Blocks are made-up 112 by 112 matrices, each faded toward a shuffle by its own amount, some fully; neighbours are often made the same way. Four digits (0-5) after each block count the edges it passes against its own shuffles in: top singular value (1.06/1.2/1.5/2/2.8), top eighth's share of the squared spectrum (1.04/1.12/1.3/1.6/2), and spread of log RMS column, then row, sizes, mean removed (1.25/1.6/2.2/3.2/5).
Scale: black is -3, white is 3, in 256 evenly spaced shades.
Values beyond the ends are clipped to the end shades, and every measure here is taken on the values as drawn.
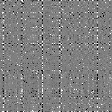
5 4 3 3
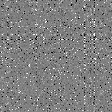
4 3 2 2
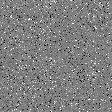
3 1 0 0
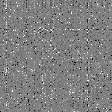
4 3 2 1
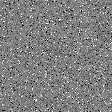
1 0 0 0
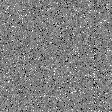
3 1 1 0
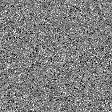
0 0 0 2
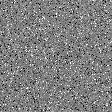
0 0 0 0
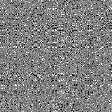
4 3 2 2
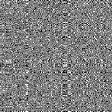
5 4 3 3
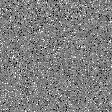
3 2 0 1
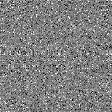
4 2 1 1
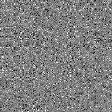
4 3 2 2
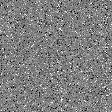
0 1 1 0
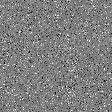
0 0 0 0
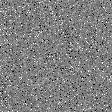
0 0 0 0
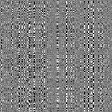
5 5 5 3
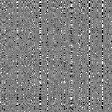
5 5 4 2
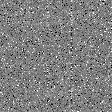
2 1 1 0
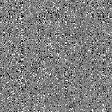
4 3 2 2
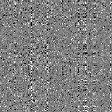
4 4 3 2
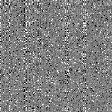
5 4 3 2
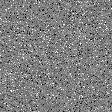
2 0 0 0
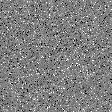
2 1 0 0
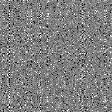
4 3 3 2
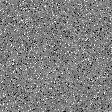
0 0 0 0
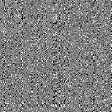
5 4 3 2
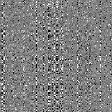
5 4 4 2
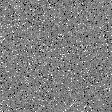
3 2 1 0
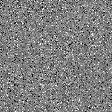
3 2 1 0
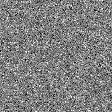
3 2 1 0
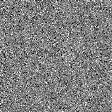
3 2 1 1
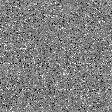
1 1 0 2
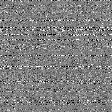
2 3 0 4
